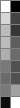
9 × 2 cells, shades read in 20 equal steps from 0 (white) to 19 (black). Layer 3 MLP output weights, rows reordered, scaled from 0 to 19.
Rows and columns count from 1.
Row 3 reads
5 15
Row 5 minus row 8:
-4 4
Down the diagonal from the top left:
0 14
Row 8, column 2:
7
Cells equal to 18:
1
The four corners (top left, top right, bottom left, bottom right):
0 19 18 0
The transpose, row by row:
0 3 5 5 6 10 11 10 18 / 19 14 15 12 11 13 13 7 0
